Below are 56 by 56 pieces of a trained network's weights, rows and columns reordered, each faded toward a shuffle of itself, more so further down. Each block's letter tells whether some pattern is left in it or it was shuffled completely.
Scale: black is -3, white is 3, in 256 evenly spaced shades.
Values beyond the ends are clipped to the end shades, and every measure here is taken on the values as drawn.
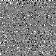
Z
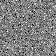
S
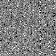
Z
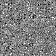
Z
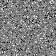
S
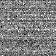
Z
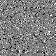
Z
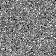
S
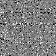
Z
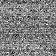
Z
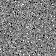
S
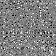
Z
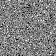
S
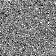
S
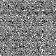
Z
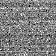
Z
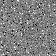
S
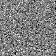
Z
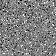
S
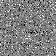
Z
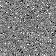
S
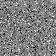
S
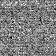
Z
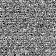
Z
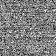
Z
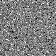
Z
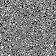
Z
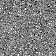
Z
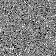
S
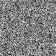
S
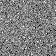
S
